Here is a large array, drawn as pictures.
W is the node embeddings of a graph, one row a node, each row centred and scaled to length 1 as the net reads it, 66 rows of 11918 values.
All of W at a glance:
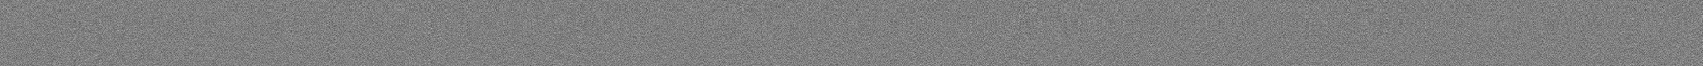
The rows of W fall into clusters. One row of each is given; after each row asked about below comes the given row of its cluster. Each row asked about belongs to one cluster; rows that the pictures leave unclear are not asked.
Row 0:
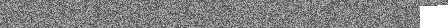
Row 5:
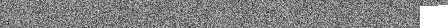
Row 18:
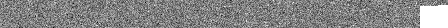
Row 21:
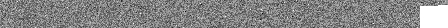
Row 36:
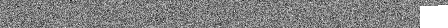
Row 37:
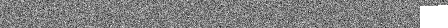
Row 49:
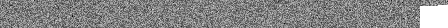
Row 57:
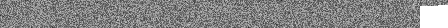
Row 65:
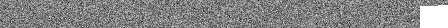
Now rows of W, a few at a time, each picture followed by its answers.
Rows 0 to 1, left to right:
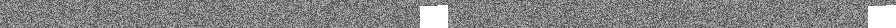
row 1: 18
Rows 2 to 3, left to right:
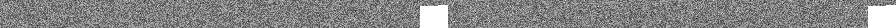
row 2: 21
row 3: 36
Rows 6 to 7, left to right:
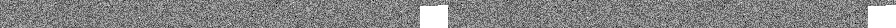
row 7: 49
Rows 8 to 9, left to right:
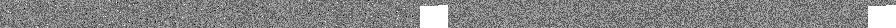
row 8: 5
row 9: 37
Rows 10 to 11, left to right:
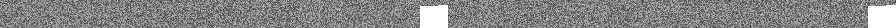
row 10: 37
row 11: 57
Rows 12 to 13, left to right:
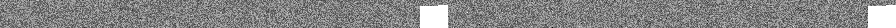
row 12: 5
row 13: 21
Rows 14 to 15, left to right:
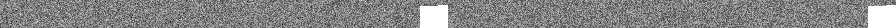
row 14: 0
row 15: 18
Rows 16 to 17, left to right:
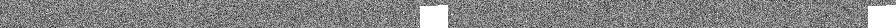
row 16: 65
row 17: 5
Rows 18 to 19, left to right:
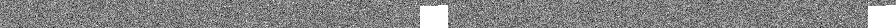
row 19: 21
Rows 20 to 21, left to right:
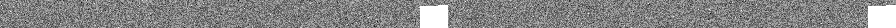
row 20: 65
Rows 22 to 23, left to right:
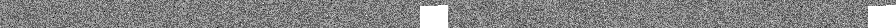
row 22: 21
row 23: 5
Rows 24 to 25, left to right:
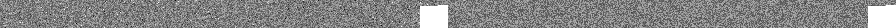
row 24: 21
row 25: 0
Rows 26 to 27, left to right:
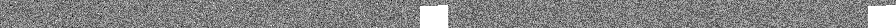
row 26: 49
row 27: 21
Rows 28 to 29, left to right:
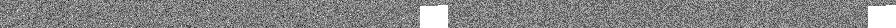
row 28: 49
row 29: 37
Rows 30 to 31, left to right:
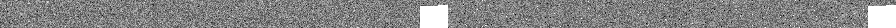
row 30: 0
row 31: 18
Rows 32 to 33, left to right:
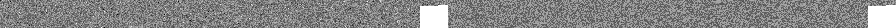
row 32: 21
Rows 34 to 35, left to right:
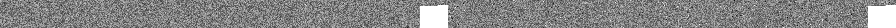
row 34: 49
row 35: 0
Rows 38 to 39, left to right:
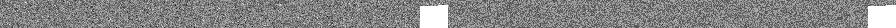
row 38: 49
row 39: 49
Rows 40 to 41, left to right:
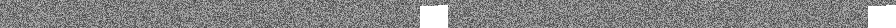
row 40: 57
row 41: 37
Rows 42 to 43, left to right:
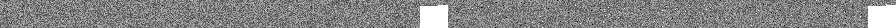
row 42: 0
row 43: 5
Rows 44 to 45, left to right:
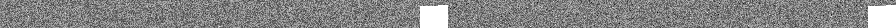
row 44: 36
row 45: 65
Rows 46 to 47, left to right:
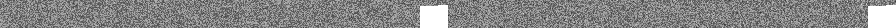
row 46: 18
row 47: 57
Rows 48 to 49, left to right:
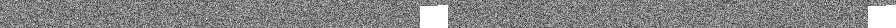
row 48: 0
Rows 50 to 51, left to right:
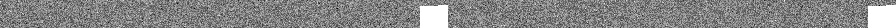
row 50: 65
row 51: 5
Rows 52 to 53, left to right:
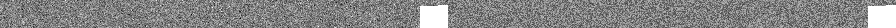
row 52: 0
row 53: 65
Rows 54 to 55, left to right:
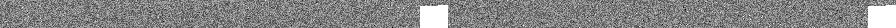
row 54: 36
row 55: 49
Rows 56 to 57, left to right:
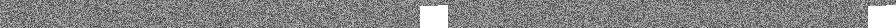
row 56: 36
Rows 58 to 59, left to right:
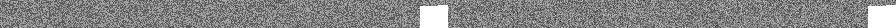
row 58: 49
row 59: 5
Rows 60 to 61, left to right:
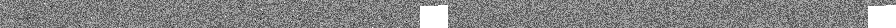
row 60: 21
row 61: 65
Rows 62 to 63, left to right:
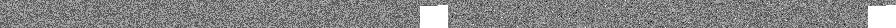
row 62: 0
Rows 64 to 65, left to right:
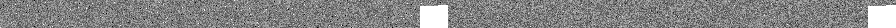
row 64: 18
